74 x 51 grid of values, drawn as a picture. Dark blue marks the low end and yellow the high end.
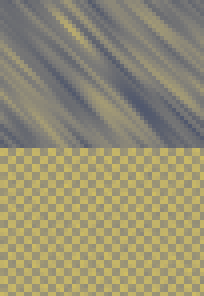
The table splits into 2 rows of 1 panel. Panel 1,1: middling, slanting down to the right. Panel 2,1: high, checkered.
